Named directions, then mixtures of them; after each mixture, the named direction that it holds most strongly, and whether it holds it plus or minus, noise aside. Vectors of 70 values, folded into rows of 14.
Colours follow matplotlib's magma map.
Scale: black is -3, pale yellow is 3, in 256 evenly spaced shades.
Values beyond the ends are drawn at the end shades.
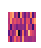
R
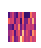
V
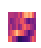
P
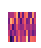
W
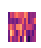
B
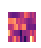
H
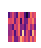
V, plus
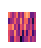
V, minus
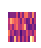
H, plus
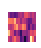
H, plus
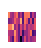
V, minus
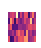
W, plus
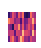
V, plus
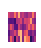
H, minus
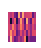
W, minus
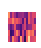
B, minus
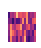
B, plus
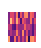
W, plus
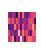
V, plus
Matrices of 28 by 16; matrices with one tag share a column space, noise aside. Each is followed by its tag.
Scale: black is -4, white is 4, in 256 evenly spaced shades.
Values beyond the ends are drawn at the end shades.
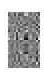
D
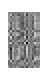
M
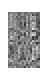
M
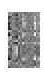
M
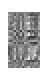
M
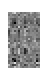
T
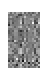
T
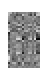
D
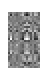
D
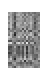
M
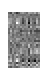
T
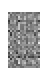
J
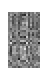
M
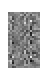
J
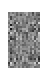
D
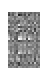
D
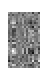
T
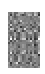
D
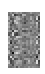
J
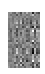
T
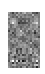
T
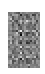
J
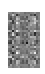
J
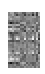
D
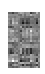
T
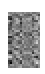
J
